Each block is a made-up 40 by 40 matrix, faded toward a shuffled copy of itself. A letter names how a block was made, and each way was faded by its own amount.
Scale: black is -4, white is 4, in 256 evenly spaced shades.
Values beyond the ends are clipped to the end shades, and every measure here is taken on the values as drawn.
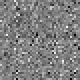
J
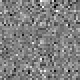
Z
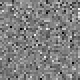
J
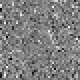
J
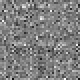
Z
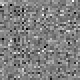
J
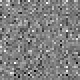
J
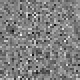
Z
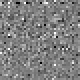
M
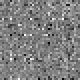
M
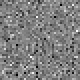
J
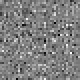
Z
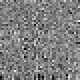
Z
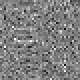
Z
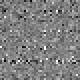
M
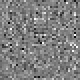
J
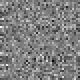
Z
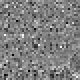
J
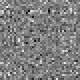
J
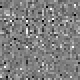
J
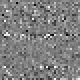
M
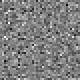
Z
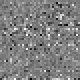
M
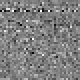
M
